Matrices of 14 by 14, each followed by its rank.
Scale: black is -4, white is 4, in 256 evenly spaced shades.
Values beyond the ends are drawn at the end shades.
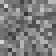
full rank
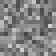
full rank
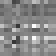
two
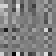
two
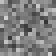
full rank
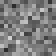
full rank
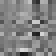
two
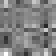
two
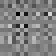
two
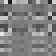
two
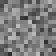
full rank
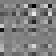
two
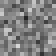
full rank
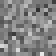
full rank
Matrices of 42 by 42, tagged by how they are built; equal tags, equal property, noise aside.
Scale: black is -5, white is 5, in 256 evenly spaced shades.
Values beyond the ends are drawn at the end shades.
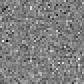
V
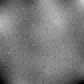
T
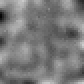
T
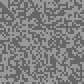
V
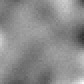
T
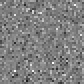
V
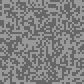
V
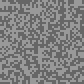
V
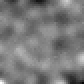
T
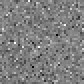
V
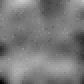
T
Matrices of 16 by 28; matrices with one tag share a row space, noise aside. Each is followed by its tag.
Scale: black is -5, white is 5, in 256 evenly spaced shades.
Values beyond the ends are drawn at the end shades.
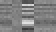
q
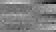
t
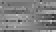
t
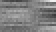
t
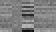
q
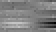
t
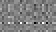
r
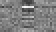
q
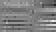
t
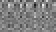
r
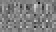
r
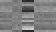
q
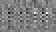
r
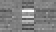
q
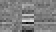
q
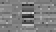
q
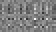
r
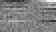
t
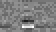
q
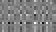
r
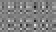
r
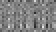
r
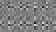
r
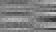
t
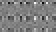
r
